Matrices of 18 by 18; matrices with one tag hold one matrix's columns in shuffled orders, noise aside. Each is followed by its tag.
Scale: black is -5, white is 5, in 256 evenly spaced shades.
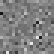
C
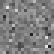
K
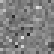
K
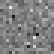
K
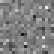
K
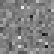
K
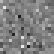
K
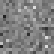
K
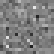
K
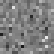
K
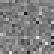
C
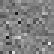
C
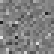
C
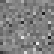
C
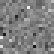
K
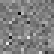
C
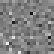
C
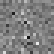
C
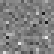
C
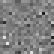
C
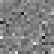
C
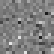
C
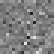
C
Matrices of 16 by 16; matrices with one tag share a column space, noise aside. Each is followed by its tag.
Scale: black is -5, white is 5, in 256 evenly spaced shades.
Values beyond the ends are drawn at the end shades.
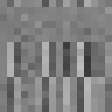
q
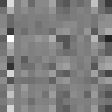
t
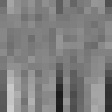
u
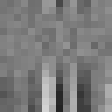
u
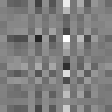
t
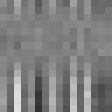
u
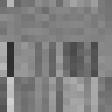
q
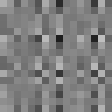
t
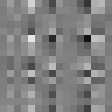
t
